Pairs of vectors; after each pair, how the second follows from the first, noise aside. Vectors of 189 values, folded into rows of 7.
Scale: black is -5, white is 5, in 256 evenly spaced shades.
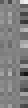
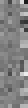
sign-scrambled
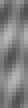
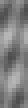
copied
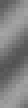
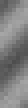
copied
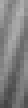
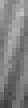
copied
